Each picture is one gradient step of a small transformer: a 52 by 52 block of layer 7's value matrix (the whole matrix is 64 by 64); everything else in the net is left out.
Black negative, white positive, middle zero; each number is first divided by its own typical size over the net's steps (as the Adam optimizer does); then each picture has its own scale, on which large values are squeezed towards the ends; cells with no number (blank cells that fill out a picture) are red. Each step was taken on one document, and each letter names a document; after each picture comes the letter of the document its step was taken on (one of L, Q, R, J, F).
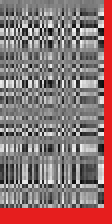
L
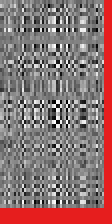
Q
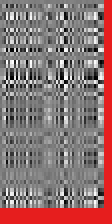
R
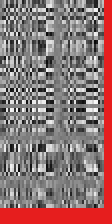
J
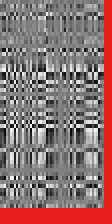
J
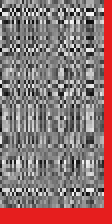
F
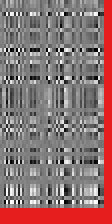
R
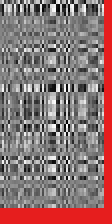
Q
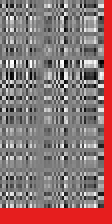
R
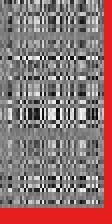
Q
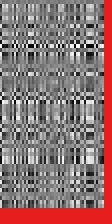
F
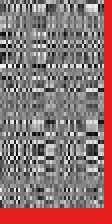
J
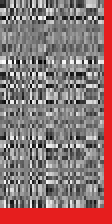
J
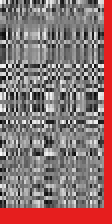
J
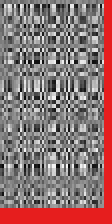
Q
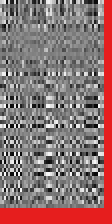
J
